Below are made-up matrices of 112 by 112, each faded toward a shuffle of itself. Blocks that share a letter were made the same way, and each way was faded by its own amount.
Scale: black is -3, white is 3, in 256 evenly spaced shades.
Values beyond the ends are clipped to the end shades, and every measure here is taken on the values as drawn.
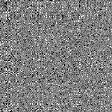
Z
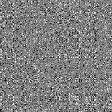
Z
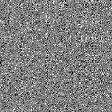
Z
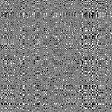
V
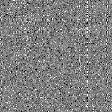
Z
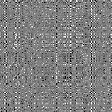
V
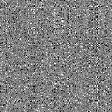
Z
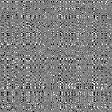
V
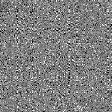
Z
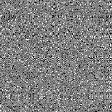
Z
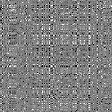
V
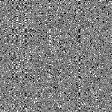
Z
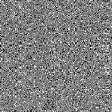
Z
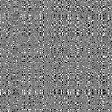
V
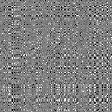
V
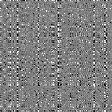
V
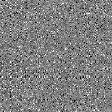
Z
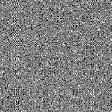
Z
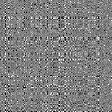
V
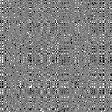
V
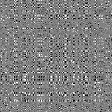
V
